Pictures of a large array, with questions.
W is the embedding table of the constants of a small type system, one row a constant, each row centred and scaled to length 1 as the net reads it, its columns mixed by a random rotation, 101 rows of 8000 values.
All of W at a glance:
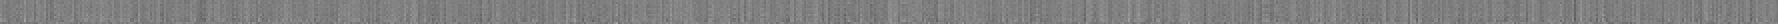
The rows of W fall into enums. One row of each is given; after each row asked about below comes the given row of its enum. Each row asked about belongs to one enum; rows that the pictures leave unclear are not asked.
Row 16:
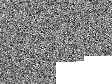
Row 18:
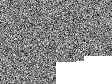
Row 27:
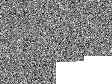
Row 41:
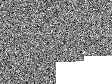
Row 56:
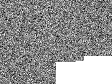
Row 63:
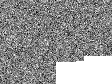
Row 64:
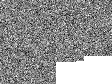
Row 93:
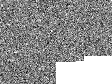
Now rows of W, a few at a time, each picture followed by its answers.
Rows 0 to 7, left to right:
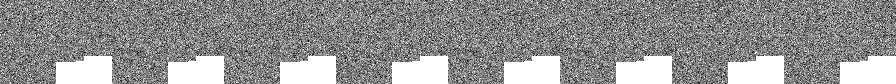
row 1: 64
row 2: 18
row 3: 16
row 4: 64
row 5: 64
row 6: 41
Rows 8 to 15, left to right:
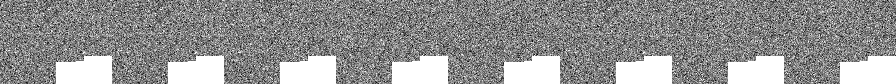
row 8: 41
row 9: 41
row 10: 93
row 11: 63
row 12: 18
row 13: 41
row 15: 56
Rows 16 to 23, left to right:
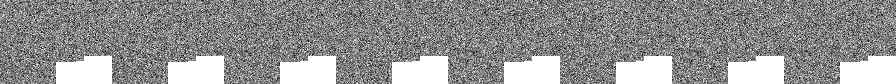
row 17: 16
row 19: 27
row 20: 64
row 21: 56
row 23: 18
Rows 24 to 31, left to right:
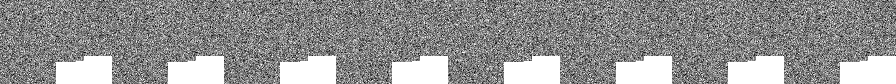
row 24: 56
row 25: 56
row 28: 93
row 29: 56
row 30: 56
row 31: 56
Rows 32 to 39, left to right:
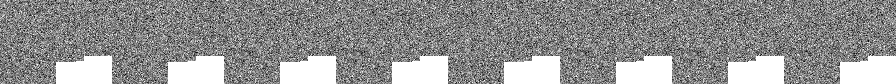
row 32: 16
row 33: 56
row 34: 64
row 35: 64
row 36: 27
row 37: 64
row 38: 64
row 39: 18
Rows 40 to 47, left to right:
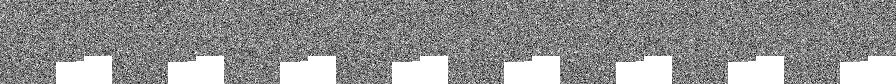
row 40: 16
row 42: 64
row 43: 16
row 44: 27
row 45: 93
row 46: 27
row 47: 27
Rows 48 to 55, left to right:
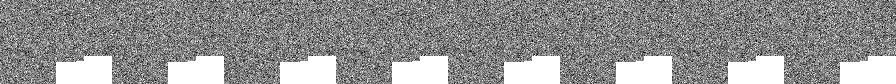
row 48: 64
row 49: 56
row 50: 16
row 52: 18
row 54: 18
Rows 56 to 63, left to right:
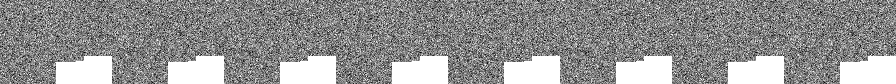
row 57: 63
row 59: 56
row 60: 16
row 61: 64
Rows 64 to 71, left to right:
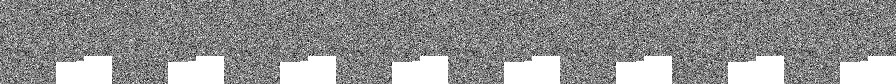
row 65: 27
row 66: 18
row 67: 18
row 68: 64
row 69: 18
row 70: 16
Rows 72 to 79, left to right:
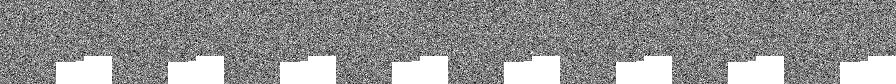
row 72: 56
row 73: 18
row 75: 56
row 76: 41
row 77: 18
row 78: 56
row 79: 16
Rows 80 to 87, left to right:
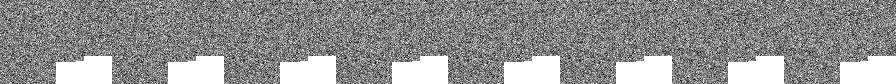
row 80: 56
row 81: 56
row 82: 16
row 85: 16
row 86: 64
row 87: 64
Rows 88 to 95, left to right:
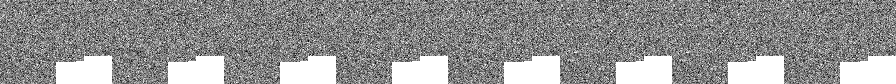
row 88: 16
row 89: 64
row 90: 18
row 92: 16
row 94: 93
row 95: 16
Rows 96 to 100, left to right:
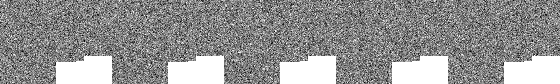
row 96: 18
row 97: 16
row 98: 93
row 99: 27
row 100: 18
